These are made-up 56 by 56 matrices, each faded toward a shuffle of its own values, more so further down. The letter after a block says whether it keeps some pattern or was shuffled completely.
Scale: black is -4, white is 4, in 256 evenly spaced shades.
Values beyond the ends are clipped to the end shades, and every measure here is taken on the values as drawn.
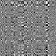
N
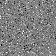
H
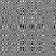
N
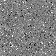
H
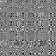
N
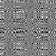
N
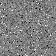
H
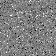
H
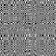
N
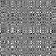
N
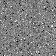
H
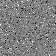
H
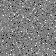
H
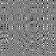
N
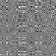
N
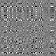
N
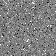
H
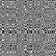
N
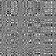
N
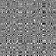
N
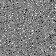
H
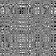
N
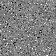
H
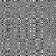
N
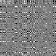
N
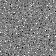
H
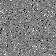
H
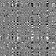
N
